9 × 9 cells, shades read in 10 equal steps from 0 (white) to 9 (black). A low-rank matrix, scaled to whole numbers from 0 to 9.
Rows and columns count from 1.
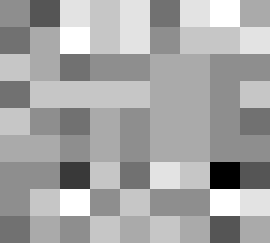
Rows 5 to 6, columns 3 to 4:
5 3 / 4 3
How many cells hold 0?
4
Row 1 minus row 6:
1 3 -3 -1 -3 2 -2 -4 -1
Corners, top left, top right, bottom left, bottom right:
4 3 5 3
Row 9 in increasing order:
2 2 3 3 3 3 4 5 6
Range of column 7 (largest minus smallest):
3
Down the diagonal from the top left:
4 3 5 2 4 3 2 0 3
